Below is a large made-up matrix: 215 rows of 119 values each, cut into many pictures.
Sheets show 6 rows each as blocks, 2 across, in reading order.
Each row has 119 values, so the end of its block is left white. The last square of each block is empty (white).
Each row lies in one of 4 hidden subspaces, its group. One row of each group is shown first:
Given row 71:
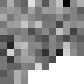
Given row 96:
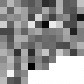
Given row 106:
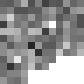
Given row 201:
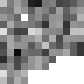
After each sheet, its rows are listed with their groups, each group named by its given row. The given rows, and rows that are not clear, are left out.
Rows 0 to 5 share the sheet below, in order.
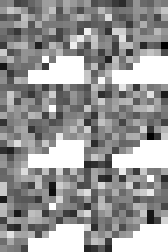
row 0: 106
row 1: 201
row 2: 106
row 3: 201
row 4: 106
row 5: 201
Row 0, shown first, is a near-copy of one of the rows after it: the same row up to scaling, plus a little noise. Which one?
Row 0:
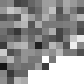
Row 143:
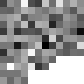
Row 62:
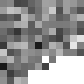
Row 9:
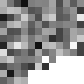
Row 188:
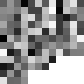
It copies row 62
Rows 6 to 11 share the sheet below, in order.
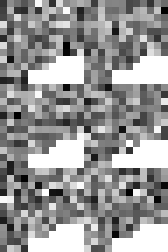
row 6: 201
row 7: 71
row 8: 71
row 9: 106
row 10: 96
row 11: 96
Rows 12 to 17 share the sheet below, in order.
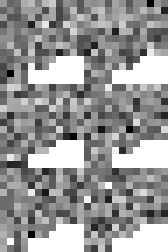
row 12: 96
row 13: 71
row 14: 201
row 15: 106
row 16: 96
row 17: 201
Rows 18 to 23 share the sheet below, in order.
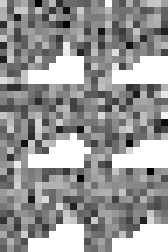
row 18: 201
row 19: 106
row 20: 201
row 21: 106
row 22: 71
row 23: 71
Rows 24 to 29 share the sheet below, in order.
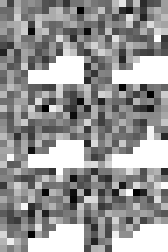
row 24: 71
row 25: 96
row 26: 96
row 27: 201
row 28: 96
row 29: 96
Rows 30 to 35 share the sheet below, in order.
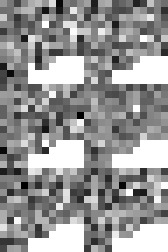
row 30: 96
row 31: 71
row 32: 106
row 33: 106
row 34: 201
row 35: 96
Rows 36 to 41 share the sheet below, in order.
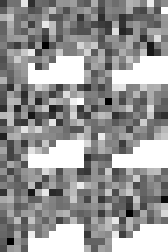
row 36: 106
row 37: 71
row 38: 96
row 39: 201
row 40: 96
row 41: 106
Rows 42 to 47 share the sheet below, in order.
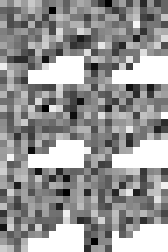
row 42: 106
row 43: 106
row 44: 96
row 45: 106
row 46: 201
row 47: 96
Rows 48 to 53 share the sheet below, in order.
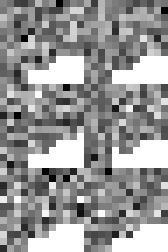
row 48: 96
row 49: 71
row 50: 71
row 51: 96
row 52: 106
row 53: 106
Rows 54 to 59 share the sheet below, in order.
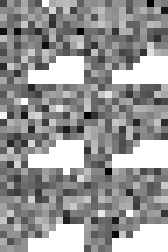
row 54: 106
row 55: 71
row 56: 201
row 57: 96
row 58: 71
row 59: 106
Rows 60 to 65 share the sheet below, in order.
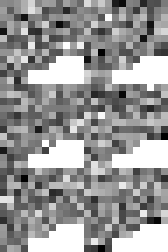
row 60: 201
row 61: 201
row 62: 106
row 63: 71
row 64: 96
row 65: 201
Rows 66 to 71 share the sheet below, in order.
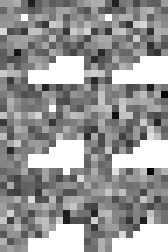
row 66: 201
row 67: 201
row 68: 106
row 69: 71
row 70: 71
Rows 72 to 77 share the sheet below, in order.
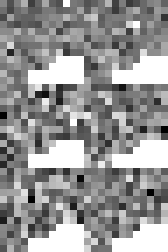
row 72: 71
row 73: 106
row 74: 96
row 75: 201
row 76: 71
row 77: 96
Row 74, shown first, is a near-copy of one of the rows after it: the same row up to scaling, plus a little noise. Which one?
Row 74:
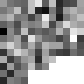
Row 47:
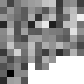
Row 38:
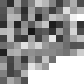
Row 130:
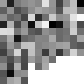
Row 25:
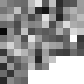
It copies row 25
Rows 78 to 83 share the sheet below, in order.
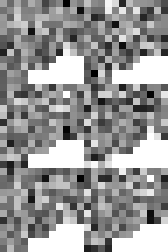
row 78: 71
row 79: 96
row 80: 201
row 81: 201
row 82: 71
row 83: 201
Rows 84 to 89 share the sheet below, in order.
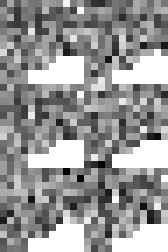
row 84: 71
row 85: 201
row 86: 71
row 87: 201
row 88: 71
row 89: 71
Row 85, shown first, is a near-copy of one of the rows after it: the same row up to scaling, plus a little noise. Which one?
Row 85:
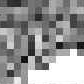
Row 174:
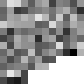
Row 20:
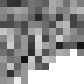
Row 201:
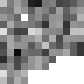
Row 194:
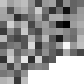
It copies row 20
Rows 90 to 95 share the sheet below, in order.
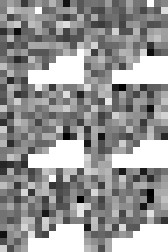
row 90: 71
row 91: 71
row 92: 201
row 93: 201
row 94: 106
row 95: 201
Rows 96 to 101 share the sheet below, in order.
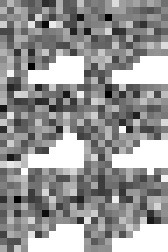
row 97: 201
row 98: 201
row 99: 96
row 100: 106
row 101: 71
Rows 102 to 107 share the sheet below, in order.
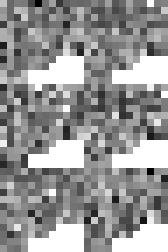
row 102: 201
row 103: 71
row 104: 201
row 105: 71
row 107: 71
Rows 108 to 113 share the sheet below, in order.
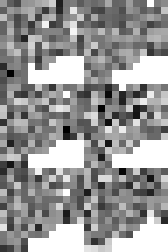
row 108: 96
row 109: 71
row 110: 201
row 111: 96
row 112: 201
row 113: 201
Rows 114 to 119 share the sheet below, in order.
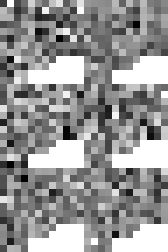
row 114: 71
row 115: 106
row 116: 201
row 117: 71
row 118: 96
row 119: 96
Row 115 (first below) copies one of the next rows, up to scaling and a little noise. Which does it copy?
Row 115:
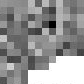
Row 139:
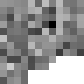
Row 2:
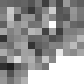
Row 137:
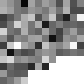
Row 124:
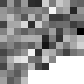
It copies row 139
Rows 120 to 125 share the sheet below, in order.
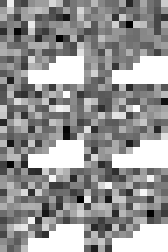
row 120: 71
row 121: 96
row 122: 201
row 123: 106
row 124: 106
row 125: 201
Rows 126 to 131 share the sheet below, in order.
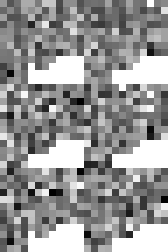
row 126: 96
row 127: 71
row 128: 96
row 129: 201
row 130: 96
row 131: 106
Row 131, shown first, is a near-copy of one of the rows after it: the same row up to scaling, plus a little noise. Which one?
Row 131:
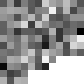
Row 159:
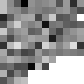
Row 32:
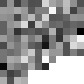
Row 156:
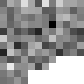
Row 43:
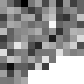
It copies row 32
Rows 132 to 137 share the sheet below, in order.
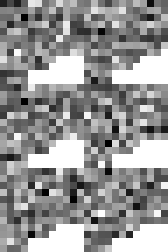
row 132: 201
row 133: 71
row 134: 201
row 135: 201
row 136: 96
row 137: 106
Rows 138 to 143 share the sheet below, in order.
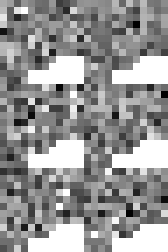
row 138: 96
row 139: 106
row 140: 96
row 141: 71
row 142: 201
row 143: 106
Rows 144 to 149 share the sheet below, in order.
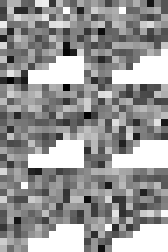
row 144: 201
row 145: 71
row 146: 71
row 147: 96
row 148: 201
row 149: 201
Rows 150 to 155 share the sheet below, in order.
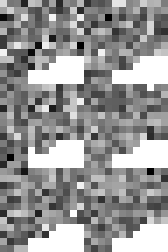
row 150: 106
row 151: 201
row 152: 96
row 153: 71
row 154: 106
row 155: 71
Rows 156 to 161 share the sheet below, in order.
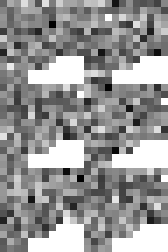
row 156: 106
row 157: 201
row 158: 71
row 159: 106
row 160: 71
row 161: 71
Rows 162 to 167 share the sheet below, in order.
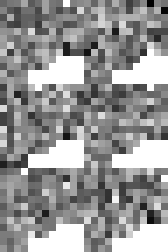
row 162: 71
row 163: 71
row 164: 201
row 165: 71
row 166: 106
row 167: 71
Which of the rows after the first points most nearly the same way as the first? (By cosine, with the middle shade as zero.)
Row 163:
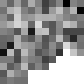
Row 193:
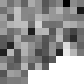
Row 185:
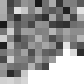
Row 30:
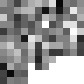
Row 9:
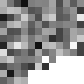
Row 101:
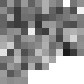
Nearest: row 193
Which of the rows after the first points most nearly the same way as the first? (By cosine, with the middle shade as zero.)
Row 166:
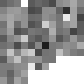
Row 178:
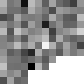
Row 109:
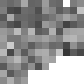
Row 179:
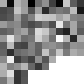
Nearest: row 109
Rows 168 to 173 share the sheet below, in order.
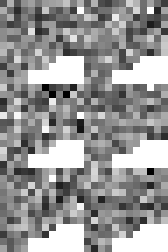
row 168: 71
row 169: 106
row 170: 106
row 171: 71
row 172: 106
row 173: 71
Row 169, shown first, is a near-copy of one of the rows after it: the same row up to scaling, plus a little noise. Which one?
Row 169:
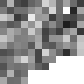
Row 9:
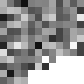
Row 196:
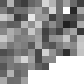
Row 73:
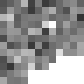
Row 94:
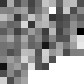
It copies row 196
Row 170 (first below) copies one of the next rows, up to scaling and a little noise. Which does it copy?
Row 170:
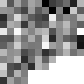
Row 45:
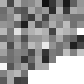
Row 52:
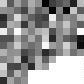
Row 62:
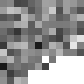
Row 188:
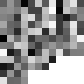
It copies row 52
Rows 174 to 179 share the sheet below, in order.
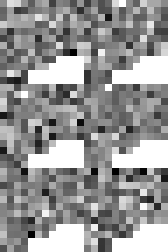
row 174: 201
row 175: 201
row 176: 96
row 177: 106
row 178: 106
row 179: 71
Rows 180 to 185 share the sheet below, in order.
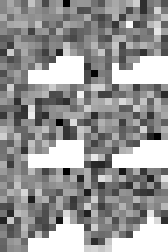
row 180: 71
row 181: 96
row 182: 71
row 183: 201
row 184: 71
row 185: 201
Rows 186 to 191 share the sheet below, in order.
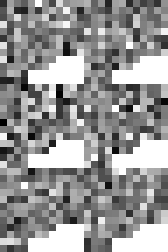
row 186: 201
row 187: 106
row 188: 106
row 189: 96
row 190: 201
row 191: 201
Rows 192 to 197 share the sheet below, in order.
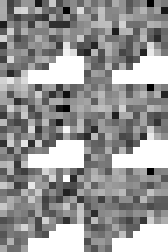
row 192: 201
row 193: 71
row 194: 201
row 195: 71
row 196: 106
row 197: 71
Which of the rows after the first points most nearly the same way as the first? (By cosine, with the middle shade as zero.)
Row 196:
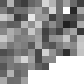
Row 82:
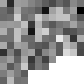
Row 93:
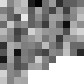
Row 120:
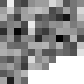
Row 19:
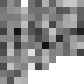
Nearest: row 120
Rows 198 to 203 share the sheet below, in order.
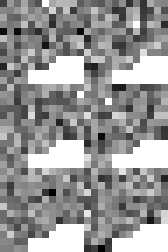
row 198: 106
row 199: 106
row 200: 71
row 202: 106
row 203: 201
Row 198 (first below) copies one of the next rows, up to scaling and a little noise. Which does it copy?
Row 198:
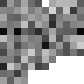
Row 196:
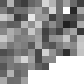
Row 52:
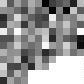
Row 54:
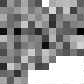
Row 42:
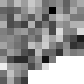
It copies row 54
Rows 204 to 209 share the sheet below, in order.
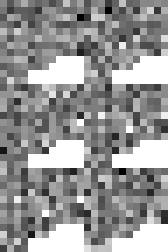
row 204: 71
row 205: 96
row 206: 106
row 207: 106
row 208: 106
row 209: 201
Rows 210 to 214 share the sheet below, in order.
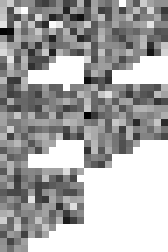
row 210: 96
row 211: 201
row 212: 71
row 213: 96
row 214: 71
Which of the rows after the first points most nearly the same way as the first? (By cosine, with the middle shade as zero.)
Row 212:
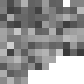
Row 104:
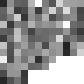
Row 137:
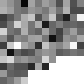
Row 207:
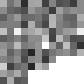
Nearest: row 137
